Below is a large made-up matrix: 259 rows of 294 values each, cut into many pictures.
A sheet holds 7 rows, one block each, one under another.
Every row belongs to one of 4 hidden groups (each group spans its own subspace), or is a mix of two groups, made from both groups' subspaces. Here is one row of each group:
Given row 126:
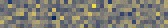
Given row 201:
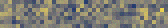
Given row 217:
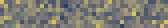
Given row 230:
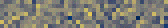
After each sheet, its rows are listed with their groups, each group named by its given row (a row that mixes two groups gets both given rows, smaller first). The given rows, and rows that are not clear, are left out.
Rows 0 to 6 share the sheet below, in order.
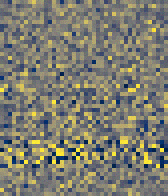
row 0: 201
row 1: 217
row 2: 126
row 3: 230
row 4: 201
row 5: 201
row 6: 126
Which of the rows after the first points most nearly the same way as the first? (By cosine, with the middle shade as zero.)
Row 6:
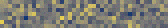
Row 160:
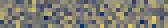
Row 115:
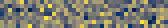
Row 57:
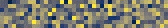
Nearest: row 160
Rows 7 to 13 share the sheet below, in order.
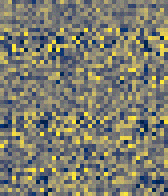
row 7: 201
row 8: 201
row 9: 217
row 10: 217
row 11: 201
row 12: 230
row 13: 201
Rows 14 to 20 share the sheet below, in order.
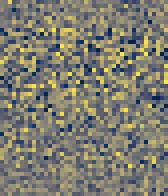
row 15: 217
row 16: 230
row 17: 201
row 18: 126
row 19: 230
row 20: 217
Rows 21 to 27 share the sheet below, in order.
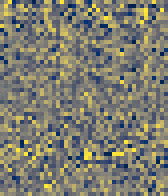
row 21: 201
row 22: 217
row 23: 217
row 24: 217 and 230
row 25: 201 and 217
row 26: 230
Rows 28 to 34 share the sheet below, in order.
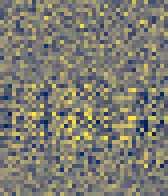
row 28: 230
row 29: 230
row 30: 201 and 217
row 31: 201
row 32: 201
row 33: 217
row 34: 126
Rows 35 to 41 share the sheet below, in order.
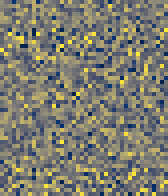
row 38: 201
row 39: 126 and 201
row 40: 126
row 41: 230
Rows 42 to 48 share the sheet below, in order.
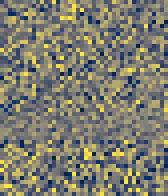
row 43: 230
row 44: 126
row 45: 230
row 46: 126
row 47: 230
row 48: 217
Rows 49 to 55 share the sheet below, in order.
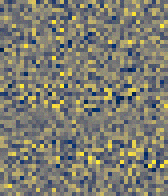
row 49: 126 and 217
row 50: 126
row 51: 126 and 217
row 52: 126 and 230
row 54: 217
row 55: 217
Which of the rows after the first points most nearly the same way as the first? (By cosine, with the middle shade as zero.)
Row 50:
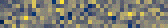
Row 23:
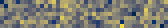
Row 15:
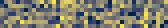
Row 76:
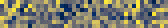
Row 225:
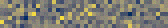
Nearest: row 76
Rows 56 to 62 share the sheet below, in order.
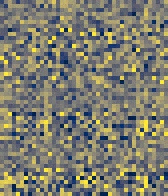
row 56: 217
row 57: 126
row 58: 217
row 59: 201
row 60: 201
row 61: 126 and 217
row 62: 201
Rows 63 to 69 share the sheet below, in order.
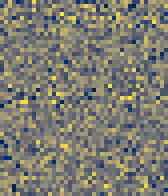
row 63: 230
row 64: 217
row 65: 217 and 230
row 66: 126
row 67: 126
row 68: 217 and 230
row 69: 201
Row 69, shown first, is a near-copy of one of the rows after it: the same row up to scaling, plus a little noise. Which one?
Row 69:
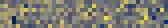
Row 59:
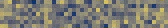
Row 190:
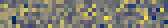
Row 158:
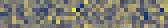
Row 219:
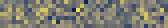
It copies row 190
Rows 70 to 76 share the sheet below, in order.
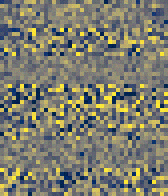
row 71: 126
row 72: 217
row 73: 230
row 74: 126
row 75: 217
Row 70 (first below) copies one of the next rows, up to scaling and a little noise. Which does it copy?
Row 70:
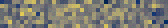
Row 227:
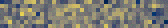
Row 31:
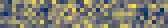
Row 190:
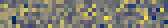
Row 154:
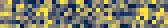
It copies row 227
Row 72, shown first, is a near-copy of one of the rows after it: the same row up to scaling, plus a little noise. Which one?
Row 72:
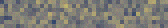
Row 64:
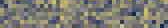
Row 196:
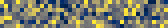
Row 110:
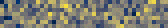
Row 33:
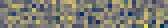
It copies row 110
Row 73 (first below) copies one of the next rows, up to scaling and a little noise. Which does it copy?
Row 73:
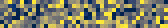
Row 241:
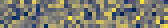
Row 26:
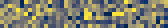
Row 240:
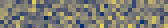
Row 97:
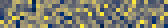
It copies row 241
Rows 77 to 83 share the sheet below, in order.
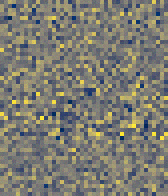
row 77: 126 and 217
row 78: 126
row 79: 230
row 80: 126 and 230
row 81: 217
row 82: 201
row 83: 230
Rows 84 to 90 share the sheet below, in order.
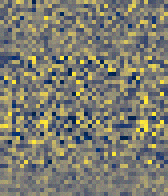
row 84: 230
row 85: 201
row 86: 126
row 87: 201
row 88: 201
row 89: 201
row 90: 201
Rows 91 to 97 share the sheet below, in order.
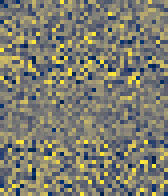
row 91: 126 and 217
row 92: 126
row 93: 126
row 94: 126
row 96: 230
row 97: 230
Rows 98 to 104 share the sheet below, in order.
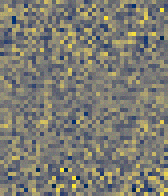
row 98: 201
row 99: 201
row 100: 126
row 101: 201
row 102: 201
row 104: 126 and 201
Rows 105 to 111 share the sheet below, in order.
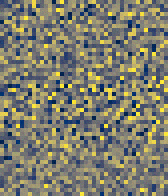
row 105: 126
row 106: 230
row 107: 217
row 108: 126
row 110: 217
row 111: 230
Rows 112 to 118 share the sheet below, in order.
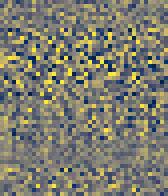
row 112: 230
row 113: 126 and 217
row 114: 126
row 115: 230
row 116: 201
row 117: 201
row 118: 126
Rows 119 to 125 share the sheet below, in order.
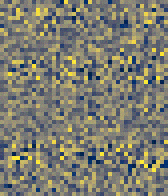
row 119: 201 and 230
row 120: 217
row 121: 217
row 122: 217
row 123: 126 and 230
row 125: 217
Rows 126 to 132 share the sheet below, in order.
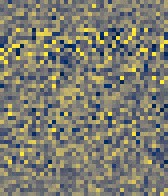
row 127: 230
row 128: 217
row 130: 126
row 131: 201
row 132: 217
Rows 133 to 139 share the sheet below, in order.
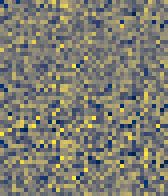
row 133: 217
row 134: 126
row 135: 201
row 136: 217
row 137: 126
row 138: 217
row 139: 201
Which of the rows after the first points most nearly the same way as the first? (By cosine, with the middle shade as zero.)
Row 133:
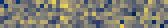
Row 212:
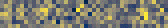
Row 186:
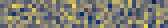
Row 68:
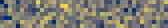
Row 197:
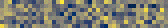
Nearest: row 68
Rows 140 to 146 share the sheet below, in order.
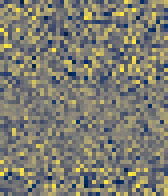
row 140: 230
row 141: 217
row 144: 201
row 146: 230
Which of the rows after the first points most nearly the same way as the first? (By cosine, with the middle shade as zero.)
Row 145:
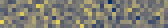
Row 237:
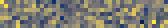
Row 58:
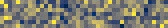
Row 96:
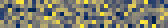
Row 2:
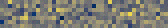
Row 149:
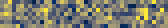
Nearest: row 96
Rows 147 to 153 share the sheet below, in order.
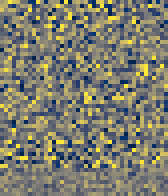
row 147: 126
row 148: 126
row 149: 201
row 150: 230
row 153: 230
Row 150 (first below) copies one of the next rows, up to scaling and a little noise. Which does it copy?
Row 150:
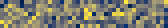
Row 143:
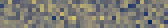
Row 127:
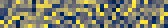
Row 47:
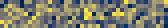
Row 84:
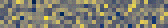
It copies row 47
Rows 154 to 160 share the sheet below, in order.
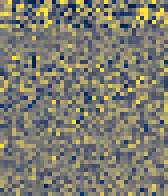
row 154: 201
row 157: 230
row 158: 201
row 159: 230
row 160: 230
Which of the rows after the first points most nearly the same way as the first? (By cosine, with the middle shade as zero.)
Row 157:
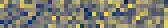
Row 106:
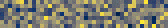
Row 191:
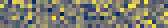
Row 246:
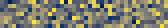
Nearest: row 191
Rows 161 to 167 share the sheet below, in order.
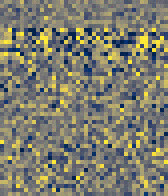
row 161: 230
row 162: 201
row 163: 217 and 230
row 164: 217
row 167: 201
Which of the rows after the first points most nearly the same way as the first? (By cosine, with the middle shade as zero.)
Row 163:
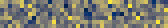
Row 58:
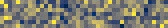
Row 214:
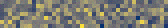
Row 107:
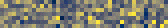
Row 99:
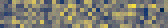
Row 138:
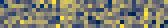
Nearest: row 58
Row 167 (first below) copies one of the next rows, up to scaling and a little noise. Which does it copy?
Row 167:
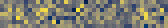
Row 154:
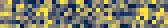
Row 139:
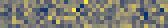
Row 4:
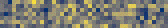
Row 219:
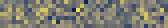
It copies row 219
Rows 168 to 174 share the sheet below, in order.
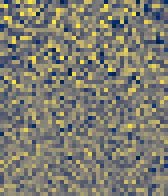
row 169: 201 and 217
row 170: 126
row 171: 230
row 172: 126
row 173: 230
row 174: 217 and 230
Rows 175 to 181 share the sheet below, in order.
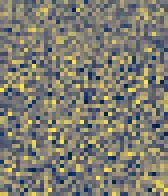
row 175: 201
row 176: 201
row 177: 217
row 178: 230
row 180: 126
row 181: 201
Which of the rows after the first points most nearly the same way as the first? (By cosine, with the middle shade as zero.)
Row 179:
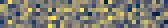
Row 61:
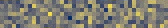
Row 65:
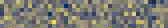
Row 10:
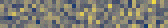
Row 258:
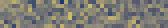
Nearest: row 258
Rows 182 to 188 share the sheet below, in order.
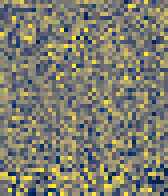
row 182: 201 and 230
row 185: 201
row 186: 217
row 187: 217 and 230
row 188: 126 and 201
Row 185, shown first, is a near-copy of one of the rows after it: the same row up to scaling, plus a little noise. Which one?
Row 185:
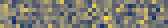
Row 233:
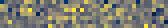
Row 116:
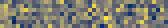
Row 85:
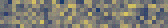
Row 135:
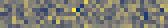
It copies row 116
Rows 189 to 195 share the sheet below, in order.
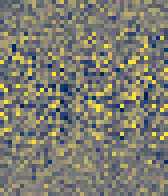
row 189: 126
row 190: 201
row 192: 217
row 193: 217
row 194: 201
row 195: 230
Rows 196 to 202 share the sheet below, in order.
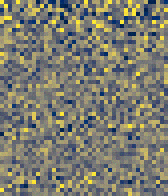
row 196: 217
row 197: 201
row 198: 230
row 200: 126
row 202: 126
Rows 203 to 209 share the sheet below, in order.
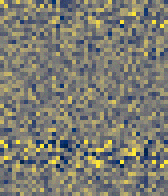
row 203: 217
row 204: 217
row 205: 217
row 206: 126
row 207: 126 and 217
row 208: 217
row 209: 201
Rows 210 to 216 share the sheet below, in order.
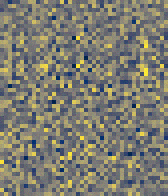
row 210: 126
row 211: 201
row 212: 201
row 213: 126
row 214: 230
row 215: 126
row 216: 126
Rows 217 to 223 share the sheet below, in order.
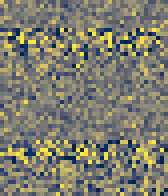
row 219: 201
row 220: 126
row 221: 217
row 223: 217
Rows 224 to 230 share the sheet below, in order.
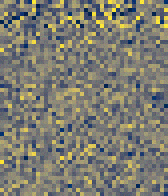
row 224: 230
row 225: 126
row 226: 126
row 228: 126
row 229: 126
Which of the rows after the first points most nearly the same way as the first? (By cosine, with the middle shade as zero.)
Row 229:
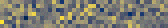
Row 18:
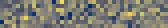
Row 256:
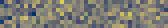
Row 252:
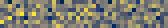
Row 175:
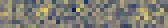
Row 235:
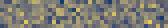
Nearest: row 252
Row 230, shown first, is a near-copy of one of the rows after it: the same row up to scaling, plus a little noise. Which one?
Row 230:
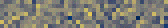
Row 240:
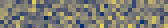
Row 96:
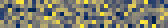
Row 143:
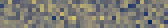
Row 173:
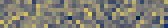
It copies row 173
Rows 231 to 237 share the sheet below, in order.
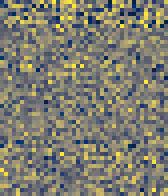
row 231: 217
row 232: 126
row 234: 230
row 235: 201
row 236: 230
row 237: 217 and 230
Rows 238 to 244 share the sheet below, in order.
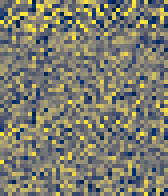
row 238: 230
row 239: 201
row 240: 230
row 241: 230
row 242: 230
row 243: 126
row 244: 217
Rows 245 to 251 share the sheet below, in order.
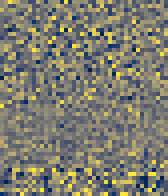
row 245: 126
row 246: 126
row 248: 126
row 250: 217
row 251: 201
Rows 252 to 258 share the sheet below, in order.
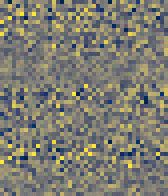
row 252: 126 and 201
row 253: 230
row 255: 201
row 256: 126 and 217
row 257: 126
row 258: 126
